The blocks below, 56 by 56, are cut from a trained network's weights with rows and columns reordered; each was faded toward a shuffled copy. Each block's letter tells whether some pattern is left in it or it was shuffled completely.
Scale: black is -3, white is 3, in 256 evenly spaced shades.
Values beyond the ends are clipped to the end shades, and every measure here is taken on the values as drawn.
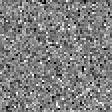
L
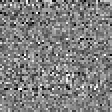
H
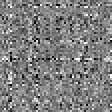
H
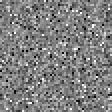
L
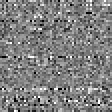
H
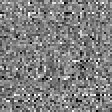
H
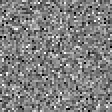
L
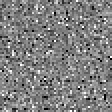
L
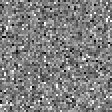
L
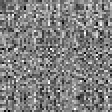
H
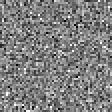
L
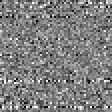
H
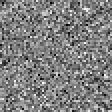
L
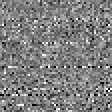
H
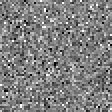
L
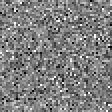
L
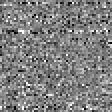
H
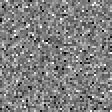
L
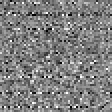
H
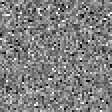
L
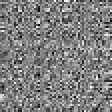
H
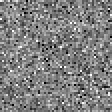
L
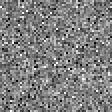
L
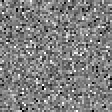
L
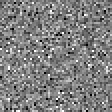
L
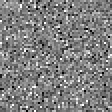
L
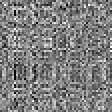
H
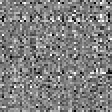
H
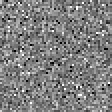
L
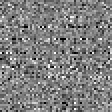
H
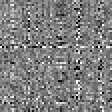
H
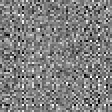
H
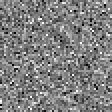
L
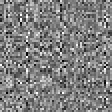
H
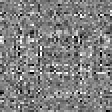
H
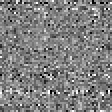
H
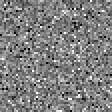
L
